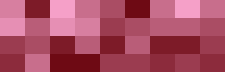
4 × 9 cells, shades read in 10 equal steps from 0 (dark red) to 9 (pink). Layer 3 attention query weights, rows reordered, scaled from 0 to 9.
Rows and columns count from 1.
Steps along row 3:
up down up down up down same up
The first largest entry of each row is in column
3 1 4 2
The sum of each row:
48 49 24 21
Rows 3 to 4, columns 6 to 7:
5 1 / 3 2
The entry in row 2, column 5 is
3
